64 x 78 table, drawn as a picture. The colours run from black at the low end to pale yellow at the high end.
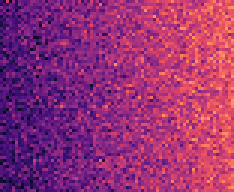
Values rise toward the right. There are no regular stripes. Fine speckle covers the field.
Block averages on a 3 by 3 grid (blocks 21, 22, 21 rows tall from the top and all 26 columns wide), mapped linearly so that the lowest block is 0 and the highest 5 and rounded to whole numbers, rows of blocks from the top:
1 3 5
0 2 5
0 2 4
